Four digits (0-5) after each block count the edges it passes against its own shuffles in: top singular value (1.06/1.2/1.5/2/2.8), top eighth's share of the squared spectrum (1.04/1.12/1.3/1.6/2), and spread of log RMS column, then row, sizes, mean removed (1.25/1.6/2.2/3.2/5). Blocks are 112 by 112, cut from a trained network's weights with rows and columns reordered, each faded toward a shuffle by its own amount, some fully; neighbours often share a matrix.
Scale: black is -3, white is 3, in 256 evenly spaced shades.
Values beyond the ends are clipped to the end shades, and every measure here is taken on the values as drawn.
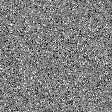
1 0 0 0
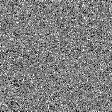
3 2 0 1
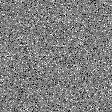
1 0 0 0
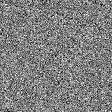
2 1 0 0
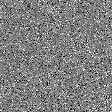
2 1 0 0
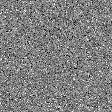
2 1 0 0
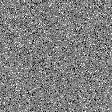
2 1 0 0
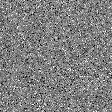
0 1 0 0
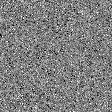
1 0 0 0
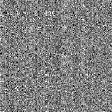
3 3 2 2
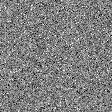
0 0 0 0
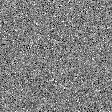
0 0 0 0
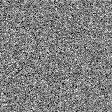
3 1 0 0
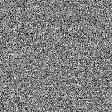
3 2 0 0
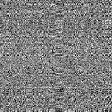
5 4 2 3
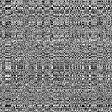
5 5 3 4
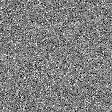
1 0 0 0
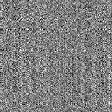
4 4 2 2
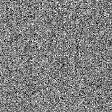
3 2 1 1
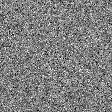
0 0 0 0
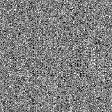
3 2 1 1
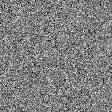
0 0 0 0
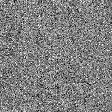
3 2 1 0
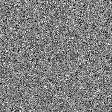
2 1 0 0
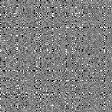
4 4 3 3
